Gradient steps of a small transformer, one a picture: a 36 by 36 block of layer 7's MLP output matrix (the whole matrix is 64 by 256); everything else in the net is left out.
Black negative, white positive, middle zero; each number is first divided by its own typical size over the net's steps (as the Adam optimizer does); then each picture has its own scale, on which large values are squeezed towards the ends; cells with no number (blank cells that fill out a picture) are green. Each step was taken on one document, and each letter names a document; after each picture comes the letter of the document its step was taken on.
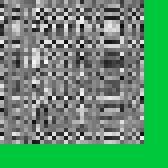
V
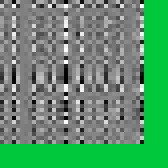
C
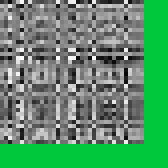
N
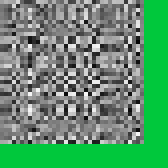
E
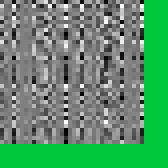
C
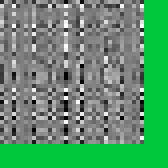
C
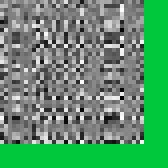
V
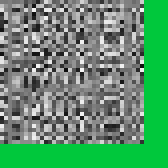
V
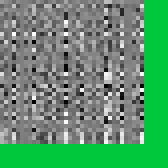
C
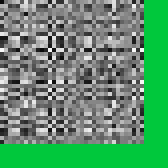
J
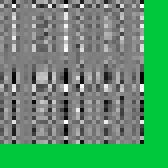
C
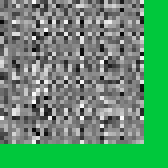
V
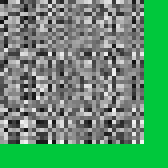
J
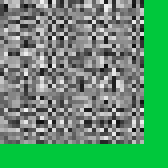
J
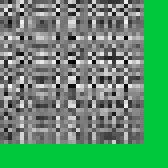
N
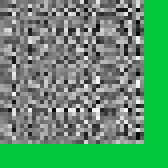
E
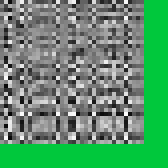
N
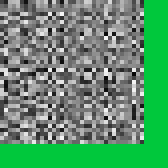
J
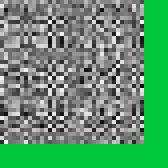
J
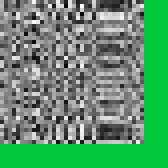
V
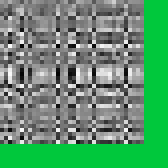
N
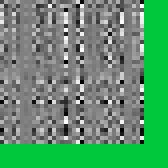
C
